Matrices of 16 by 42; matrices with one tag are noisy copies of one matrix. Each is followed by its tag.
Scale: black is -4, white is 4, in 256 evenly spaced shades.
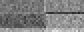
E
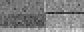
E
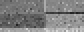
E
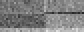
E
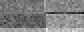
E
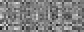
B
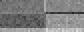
E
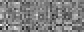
B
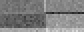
E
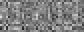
B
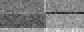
E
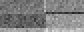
E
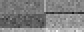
E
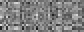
B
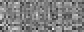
B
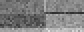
E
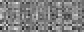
B
